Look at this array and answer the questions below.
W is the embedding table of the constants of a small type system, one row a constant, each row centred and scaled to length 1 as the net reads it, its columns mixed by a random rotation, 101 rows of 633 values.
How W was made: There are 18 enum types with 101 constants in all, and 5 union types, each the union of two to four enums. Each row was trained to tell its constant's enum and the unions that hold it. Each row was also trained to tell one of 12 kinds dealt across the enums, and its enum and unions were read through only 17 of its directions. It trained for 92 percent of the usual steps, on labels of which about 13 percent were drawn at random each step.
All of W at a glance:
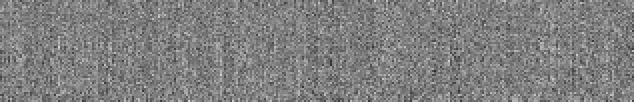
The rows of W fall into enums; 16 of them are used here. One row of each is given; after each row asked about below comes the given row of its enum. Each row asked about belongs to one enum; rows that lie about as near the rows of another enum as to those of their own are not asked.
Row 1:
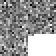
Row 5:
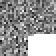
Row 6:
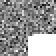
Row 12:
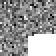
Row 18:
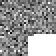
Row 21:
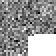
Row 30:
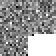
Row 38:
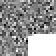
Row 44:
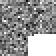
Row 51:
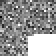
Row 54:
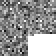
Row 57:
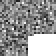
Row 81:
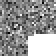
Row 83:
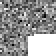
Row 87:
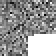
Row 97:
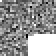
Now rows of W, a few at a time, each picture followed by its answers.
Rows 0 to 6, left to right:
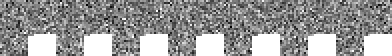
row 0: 87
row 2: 21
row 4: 87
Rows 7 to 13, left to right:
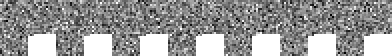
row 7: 87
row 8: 30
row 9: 38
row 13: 44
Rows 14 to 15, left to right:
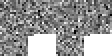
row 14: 38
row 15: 1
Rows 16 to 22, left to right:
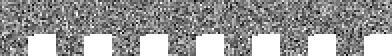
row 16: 44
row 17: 30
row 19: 97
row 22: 6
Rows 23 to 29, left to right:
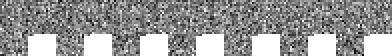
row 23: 21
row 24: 97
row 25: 57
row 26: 57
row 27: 44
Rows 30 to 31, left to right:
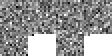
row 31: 87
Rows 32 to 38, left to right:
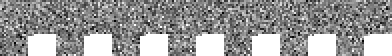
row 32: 30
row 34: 97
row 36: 54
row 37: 1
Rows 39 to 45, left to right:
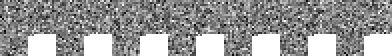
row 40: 6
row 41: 83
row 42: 44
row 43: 12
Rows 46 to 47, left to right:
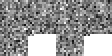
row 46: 21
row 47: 83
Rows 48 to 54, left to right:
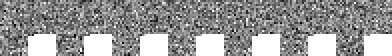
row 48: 18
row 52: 18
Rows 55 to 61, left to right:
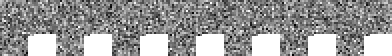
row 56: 1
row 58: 18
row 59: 57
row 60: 57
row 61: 57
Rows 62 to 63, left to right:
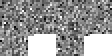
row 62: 5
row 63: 18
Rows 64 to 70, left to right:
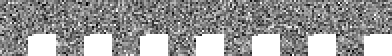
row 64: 18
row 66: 21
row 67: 38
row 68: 1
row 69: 30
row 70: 30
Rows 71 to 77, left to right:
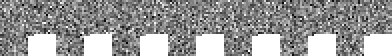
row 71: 6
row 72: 38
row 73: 6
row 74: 54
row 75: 6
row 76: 12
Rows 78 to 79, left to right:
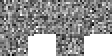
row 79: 57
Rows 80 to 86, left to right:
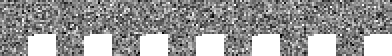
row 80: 54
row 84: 83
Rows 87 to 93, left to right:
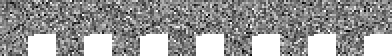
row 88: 30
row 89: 38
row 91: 6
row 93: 44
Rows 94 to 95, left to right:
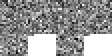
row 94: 83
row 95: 83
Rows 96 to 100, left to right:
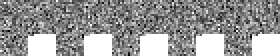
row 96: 18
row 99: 1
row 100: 97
